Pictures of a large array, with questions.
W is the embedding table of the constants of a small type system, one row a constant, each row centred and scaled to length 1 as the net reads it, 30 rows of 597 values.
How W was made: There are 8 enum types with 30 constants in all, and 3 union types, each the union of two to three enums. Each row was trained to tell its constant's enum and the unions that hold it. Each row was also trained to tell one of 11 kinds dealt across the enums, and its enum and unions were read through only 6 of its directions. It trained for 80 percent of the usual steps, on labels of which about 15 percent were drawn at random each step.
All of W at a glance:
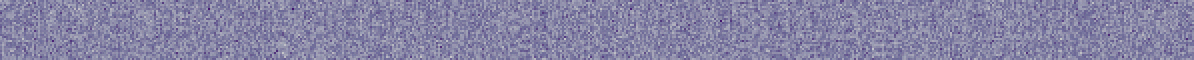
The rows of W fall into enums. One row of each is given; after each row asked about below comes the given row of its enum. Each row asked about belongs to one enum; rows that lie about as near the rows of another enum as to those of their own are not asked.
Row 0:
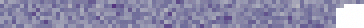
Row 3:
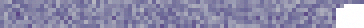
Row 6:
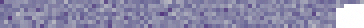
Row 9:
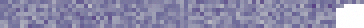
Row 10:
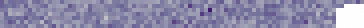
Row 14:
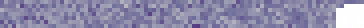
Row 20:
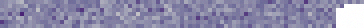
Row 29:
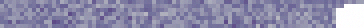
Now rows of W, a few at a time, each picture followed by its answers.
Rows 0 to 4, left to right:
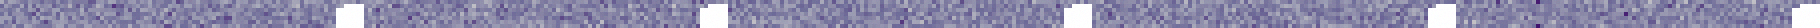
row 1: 20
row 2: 0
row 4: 0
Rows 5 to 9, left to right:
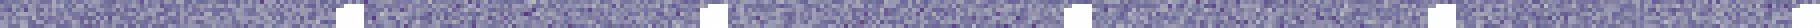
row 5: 9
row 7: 6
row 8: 14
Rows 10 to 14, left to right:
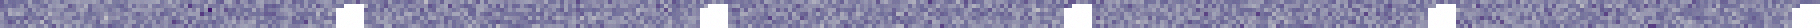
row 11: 9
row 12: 9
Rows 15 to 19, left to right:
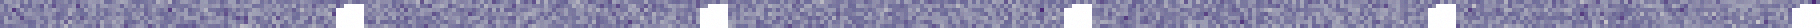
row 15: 6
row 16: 29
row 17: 9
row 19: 3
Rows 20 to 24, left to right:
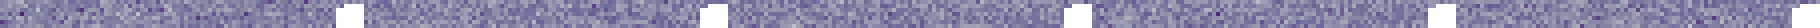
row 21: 3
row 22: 0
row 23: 10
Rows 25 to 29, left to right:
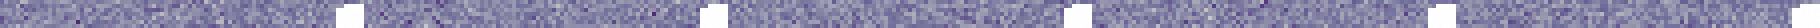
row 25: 14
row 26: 0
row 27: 6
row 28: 6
